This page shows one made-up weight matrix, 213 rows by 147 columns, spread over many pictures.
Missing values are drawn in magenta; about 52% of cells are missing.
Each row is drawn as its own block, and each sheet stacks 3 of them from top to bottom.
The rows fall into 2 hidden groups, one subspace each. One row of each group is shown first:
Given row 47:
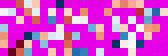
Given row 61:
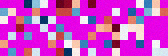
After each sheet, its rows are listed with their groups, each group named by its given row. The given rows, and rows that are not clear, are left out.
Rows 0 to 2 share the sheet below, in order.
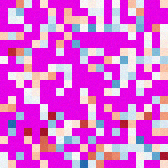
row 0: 47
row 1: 61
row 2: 61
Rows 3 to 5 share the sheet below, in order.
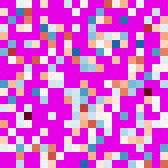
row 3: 47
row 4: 61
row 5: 61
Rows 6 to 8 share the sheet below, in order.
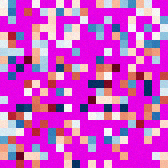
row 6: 61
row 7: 61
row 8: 47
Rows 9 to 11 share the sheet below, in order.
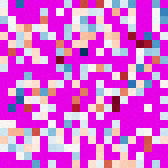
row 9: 61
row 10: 47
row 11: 61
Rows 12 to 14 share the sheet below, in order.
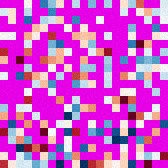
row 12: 47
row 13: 47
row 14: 61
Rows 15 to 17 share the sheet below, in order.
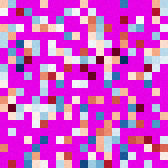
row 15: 47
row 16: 61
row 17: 47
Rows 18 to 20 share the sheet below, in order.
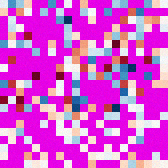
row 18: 47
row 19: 47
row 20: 47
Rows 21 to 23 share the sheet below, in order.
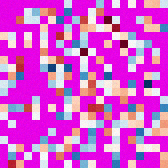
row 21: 61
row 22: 47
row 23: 47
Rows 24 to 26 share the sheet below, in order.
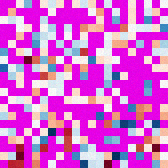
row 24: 61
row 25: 61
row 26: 47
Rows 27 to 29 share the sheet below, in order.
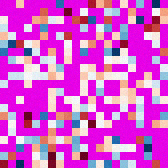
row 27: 47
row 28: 61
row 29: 61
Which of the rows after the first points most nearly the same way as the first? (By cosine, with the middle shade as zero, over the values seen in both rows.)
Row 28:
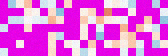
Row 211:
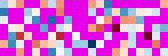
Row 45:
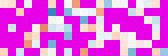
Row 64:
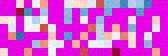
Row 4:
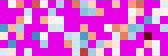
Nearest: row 64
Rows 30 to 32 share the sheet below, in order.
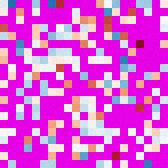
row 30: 47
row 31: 61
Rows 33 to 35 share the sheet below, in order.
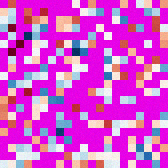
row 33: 47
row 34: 47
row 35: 61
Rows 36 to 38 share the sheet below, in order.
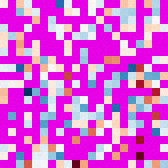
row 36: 47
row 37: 47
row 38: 47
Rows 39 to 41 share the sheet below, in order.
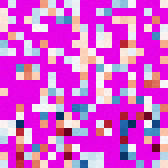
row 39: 47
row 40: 47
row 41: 47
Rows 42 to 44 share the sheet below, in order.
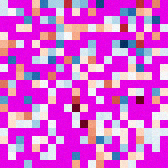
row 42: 47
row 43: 47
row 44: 61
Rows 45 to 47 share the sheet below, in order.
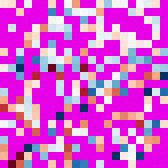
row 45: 47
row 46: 61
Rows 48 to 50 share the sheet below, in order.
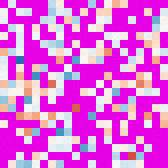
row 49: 47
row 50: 61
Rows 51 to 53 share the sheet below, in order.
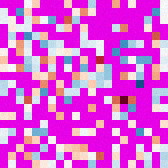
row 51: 47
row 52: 47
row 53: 61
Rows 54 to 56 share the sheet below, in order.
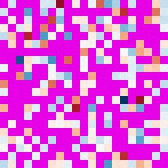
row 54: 47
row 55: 47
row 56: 47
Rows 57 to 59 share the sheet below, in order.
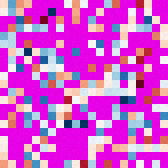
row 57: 61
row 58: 47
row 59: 61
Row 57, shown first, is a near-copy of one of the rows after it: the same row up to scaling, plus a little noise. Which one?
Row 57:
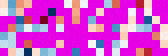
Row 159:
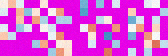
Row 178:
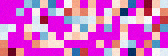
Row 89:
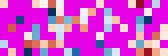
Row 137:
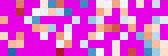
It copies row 89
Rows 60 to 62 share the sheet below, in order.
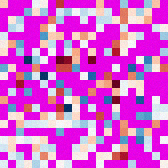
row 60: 47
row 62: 47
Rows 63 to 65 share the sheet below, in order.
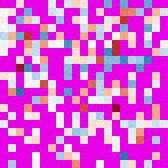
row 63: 47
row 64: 47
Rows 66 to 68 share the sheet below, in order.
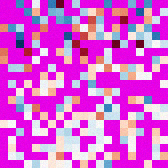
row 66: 47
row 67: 61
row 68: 47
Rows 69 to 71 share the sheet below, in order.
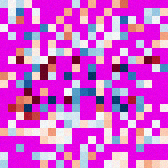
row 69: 47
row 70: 61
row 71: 61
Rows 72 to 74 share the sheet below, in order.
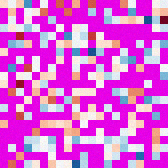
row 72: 61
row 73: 61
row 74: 47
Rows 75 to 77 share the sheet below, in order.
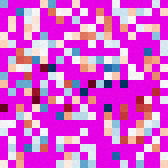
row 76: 61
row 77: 47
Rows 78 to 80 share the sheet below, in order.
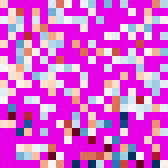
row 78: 47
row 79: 47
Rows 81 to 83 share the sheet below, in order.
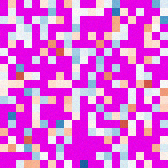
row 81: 61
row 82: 47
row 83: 61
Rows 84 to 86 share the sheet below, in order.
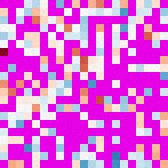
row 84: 61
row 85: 61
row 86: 47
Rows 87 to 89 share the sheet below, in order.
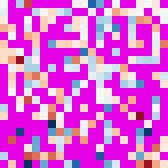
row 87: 61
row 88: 47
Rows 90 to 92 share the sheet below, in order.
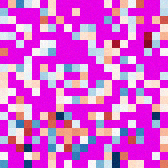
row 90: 61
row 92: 47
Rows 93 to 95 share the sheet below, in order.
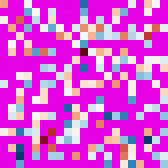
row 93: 61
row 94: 61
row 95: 47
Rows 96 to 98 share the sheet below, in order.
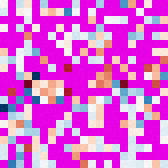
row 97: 61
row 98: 47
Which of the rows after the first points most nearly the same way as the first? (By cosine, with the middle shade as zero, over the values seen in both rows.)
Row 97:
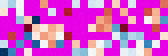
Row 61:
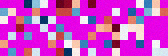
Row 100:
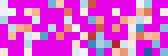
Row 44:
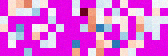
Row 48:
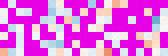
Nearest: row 100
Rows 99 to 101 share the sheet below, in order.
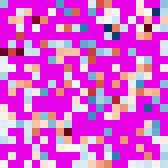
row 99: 61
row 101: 47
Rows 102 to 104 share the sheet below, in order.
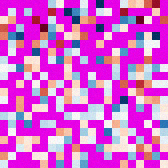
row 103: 47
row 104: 61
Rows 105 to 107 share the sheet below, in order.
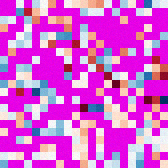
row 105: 61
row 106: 61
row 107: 61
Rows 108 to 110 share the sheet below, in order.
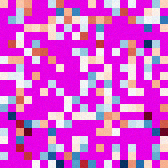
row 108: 61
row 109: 47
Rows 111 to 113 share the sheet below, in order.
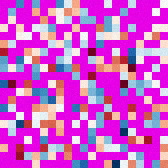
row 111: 61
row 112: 61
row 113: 47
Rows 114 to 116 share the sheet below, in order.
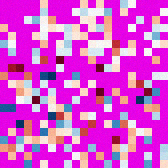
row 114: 47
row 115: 61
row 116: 61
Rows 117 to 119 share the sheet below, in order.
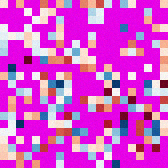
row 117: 47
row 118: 61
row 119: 47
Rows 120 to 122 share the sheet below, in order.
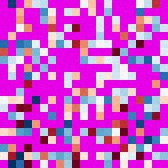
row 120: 47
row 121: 61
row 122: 47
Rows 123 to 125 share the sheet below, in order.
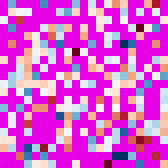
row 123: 47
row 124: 61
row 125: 47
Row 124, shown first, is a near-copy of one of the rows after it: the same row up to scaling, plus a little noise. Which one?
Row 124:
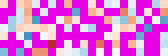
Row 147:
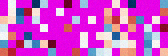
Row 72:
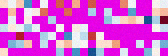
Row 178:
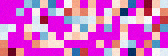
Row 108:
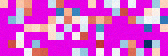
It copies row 108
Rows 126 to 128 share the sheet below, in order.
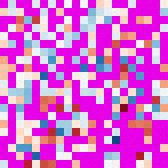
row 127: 61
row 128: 61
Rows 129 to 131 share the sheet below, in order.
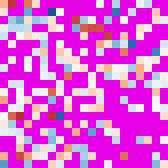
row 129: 61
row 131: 47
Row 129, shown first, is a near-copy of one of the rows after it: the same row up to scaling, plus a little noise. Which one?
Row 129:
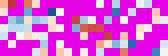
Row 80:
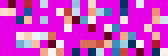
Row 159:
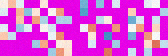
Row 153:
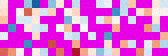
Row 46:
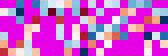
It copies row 80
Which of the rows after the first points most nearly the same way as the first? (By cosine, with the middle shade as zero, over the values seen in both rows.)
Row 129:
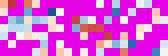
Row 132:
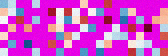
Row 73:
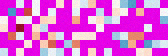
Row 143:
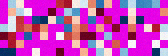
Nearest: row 143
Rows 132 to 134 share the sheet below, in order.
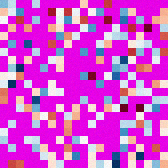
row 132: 47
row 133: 61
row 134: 47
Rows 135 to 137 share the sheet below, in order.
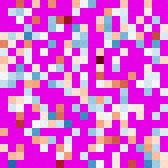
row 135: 47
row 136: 61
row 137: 61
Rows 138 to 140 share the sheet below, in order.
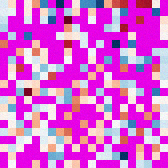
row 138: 47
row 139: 47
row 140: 47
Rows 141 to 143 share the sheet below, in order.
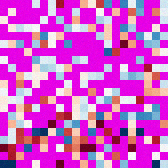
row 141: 47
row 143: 61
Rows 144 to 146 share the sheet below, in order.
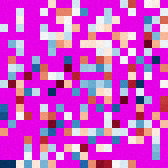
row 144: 61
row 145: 47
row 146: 61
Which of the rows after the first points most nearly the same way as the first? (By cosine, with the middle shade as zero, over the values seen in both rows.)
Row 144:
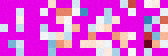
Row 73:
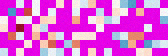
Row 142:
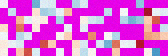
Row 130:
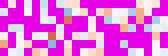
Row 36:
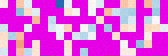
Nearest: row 36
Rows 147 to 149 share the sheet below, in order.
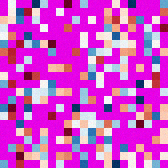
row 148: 47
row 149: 47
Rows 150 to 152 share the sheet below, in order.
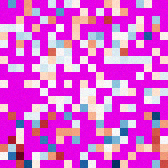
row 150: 61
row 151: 61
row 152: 47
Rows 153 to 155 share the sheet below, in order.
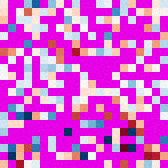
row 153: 61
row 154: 47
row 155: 61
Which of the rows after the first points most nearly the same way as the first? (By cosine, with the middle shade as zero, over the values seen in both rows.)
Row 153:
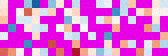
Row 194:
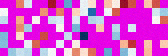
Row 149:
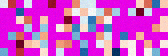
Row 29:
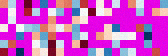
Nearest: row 29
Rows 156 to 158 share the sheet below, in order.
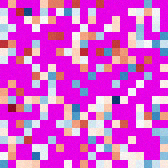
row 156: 47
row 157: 47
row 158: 61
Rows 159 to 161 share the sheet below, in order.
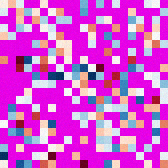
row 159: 61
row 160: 61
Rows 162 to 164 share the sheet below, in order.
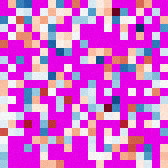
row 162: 61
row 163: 47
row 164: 61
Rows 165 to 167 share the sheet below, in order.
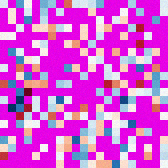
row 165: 47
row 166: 47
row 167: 47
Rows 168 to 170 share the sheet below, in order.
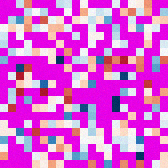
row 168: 61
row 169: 47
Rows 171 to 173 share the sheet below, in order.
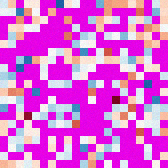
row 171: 47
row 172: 61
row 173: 61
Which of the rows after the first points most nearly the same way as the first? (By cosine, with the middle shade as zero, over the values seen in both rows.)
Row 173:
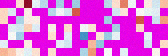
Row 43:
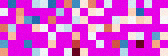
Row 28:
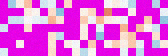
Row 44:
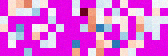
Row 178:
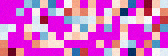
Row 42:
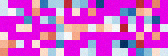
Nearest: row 44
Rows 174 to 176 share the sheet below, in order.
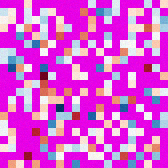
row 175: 61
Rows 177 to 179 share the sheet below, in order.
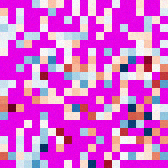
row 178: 61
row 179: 61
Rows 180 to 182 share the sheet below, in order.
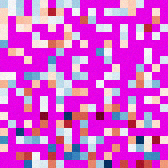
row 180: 47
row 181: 47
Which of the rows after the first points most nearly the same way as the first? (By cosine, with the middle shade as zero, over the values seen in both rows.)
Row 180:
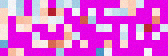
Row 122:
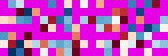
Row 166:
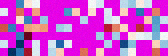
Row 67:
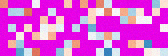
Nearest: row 67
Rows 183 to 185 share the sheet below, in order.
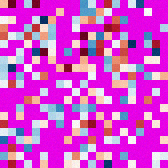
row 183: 61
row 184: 61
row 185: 61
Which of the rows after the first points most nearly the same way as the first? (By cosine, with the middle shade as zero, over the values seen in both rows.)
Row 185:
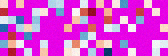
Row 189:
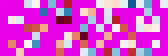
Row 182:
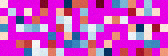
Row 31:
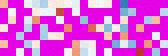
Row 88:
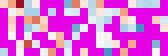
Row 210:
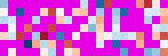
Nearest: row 182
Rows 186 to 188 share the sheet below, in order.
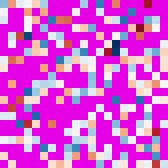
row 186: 47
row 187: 47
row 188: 61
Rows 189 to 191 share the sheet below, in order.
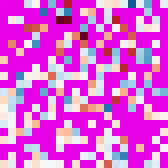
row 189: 61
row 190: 47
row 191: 47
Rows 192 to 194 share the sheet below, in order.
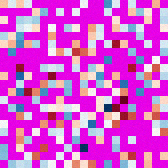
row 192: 47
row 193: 47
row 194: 61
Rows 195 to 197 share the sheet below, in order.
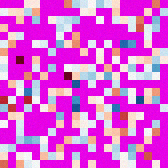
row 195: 47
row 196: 47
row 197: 61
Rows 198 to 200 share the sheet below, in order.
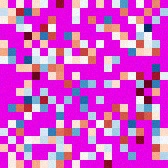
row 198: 47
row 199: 61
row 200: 47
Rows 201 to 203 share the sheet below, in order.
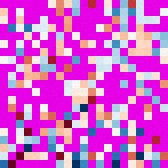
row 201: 61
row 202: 61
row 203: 47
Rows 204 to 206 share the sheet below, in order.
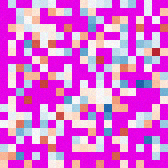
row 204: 61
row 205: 47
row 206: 47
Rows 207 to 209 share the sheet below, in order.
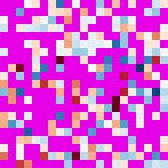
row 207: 47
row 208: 47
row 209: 61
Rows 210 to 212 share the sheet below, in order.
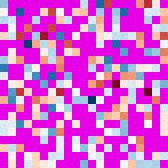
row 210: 47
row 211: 61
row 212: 47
